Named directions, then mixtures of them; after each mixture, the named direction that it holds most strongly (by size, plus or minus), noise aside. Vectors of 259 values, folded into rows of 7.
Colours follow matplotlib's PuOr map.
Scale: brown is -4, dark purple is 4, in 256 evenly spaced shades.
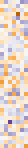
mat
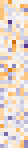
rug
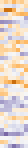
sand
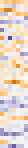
sand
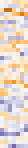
sand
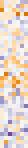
mat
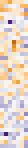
rug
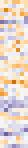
sand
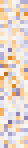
mat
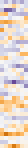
sand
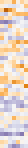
sand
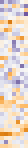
sand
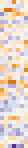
sand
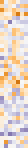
mat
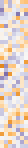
mat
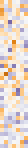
rug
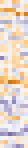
sand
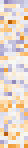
sand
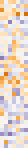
mat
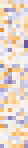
rug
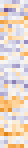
sand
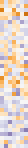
mat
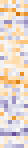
sand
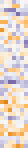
sand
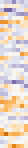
sand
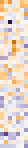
rug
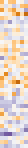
sand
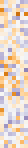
mat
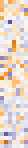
rug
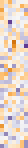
rug
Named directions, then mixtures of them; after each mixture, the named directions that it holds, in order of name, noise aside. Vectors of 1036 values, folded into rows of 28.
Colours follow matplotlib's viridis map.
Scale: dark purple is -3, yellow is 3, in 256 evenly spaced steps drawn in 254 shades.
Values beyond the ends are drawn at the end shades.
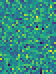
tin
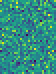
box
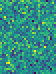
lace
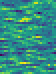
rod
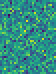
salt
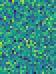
lace, salt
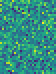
box, lace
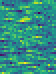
rod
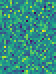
salt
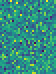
box, lace, salt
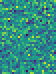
box, rod, salt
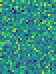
box, lace, salt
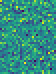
box, lace, rod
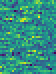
lace, rod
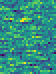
lace, rod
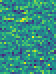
box, lace, rod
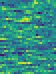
rod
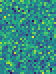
box, lace
